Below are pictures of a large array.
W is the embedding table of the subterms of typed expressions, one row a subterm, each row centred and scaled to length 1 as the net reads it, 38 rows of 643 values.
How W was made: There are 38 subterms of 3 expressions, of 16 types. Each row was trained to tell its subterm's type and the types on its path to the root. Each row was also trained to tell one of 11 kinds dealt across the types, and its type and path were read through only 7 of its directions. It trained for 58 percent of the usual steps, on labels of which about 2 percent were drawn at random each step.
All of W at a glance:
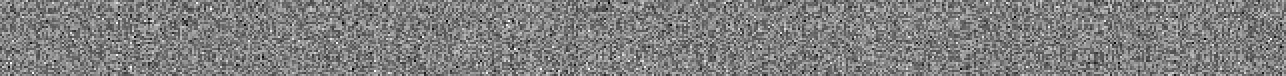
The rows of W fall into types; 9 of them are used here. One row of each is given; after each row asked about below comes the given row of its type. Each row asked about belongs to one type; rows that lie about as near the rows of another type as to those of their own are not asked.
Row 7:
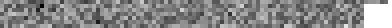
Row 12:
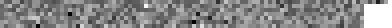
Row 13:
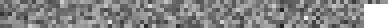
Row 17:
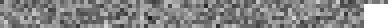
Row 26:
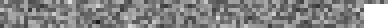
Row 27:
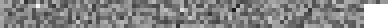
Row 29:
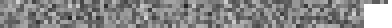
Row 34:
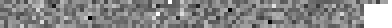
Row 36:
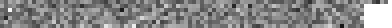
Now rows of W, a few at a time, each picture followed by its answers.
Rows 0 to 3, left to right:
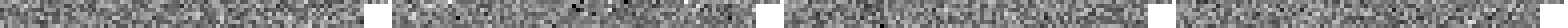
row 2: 29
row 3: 17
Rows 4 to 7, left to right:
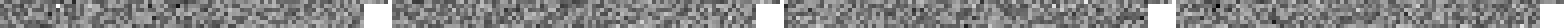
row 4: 12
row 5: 12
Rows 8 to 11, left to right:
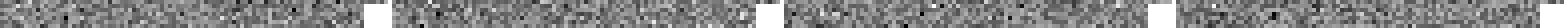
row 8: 26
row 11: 36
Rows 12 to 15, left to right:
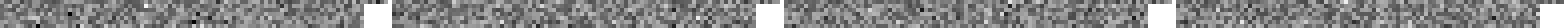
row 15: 7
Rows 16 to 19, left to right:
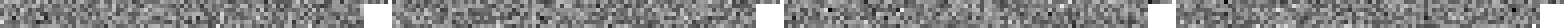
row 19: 36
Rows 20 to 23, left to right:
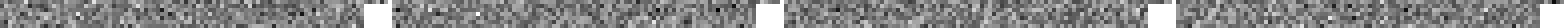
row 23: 7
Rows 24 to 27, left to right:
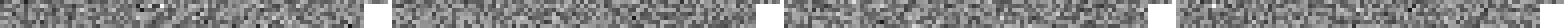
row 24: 12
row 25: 7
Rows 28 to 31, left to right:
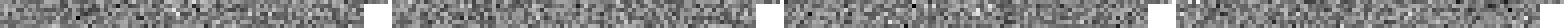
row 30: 26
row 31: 34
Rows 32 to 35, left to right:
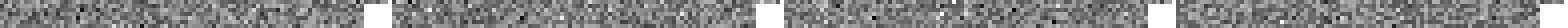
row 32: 34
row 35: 26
